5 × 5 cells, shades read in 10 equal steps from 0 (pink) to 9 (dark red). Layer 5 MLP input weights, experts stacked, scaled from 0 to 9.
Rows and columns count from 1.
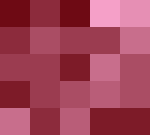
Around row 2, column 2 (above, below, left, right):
7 6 7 6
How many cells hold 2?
0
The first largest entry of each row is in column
1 1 3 1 4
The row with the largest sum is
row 5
